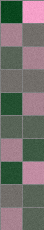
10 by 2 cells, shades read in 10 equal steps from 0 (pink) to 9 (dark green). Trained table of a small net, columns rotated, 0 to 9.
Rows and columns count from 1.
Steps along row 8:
down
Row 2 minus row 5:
-5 2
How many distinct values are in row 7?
2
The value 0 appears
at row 1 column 2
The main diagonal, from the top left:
9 5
